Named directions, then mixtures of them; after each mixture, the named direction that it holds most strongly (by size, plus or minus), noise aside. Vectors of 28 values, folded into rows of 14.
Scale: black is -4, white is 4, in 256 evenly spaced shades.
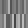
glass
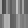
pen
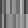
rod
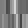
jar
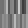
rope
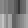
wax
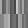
pen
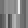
wax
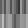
wax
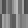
pen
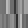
jar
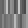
rope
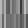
rod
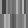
pen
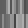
rod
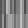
rod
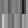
rope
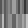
rod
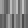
glass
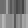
wax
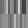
rope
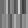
rope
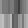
wax
